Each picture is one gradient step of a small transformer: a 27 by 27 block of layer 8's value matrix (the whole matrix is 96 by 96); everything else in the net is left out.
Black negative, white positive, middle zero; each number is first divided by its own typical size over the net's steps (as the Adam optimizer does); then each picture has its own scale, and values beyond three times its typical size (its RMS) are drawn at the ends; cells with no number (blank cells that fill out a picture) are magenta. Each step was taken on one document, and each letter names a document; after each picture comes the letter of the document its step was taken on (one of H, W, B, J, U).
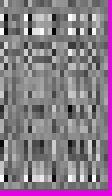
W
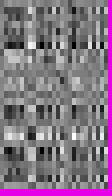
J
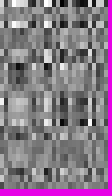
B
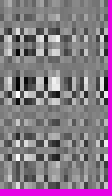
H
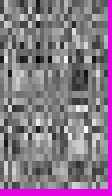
W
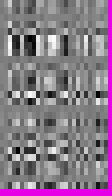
H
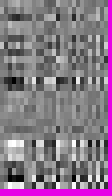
J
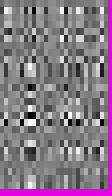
H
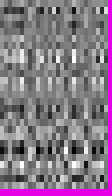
J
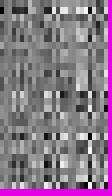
B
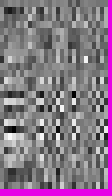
J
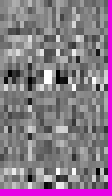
J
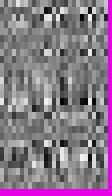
B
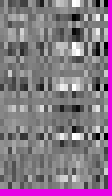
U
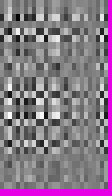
H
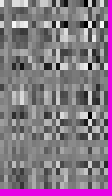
B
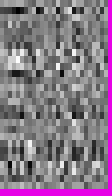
J
